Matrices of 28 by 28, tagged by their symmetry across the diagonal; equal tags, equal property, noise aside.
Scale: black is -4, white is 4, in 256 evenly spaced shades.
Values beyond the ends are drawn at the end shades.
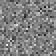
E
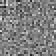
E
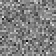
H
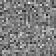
H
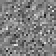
E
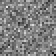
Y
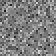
Y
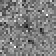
Y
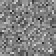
Y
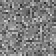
E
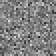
H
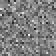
E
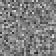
E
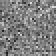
E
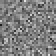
E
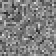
Y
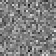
H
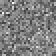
Y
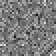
Y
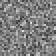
Y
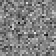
H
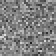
H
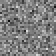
H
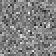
H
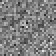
Y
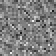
E
